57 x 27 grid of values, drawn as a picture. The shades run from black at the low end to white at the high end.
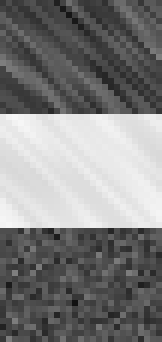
The table splits into 3 rows of 1 panel. Panel 1,1: low, slanting down to the right. Panel 2,1: very high, slanting down to the right, faint in contrast. Panel 3,1: low, fine-grained.
